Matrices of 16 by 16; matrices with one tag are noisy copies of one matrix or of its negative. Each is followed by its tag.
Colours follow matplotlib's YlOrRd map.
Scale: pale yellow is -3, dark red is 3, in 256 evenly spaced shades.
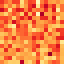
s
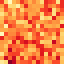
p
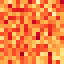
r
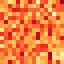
r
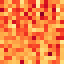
s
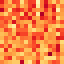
s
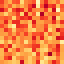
s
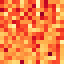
s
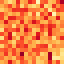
r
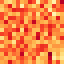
r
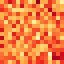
r
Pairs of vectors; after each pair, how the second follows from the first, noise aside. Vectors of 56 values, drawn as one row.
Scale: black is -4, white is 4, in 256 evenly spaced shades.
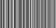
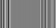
partly zeroed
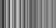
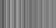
shrunk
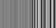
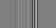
partly zeroed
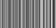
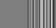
partly zeroed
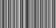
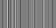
partly zeroed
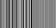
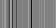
partly zeroed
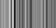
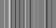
partly zeroed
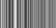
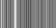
partly zeroed
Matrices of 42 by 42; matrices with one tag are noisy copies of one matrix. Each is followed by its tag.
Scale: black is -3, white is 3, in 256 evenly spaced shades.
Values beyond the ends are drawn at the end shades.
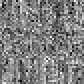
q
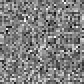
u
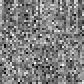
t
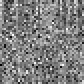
t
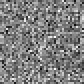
u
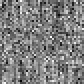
q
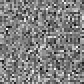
u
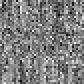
q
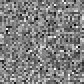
u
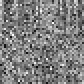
t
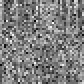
t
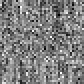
q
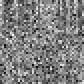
t
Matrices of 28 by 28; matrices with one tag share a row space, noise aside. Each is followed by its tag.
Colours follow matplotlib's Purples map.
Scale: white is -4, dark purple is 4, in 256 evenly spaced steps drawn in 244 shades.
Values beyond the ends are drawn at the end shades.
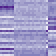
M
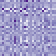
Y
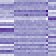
M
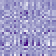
Y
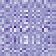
Y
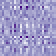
Y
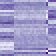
M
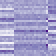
M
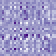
Y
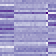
M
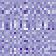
Y
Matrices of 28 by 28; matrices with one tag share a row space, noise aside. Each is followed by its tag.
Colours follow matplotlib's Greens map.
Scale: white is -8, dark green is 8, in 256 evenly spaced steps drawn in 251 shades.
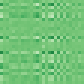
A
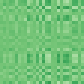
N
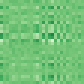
A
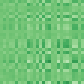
N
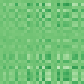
N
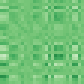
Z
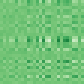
N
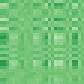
Z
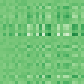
N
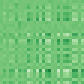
N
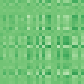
N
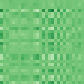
A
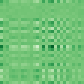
A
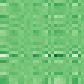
Z
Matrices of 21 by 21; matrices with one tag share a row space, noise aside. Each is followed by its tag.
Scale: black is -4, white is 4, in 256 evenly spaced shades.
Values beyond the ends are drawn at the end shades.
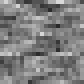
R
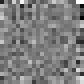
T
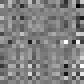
T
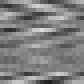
R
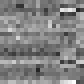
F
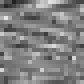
R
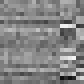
F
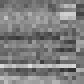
F
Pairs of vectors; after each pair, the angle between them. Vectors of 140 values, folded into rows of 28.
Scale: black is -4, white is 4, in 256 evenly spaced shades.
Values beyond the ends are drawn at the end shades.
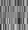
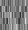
partly aligned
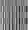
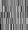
partly opposed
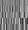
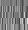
nearly opposite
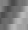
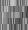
partly opposed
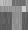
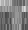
nearly parallel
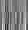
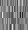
orthogonal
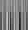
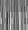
nearly opposite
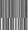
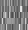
orthogonal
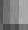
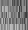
partly opposed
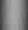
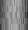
nearly parallel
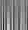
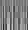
nearly parallel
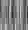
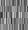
orthogonal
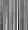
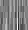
nearly parallel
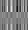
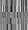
nearly opposite
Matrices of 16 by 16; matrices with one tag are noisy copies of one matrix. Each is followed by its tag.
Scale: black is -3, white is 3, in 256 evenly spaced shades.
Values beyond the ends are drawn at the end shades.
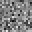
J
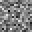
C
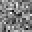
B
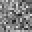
B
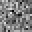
B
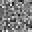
J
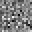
J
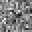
B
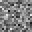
C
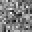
B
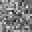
B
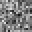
B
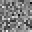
J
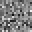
J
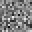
J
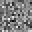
J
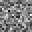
C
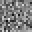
J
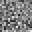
J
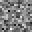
C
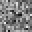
B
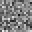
J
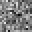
B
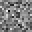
C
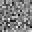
J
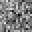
B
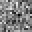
B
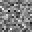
C
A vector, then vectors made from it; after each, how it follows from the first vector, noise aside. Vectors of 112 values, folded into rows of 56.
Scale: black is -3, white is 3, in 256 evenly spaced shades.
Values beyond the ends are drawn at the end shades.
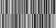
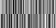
reversed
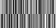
reversed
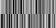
reversed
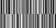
wrapped around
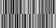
wrapped around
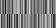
wrapped around
